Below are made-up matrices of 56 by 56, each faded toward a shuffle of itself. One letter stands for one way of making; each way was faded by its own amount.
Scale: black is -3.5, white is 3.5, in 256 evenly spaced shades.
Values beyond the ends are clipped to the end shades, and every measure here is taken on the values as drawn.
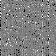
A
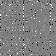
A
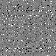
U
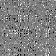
A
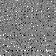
U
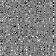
A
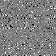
U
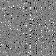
A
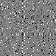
A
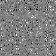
A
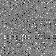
U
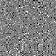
A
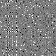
A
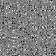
U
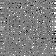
A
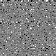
U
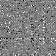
U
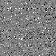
U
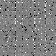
A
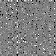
A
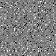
A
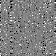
A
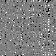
A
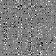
A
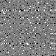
U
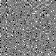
A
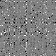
A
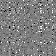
A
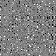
A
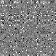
U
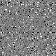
U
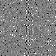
A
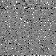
U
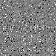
U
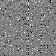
A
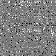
U
